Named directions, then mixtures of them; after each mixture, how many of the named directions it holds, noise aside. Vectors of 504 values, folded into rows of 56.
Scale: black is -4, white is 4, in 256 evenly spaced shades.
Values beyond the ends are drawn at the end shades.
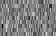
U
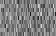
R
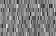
two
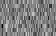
one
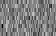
one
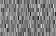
one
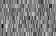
one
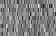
two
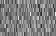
one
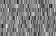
two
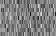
one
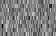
one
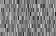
one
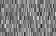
two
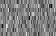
two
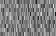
one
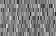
two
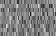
two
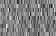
two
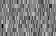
one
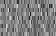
two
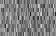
one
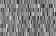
two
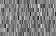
one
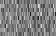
one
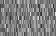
one
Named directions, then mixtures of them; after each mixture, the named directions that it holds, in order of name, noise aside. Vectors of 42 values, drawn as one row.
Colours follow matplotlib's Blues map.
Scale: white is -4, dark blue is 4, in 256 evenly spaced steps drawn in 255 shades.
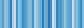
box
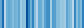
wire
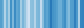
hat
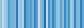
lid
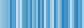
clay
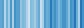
hat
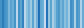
lid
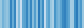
clay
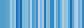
clay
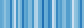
box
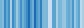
box, hat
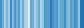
hat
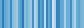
box, lid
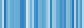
wire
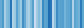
box, hat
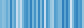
clay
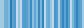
clay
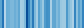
wire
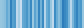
clay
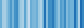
hat, lid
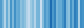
hat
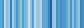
box, hat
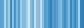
hat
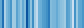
box, wire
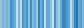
clay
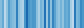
lid, wire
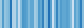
box, clay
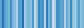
box, lid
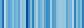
wire
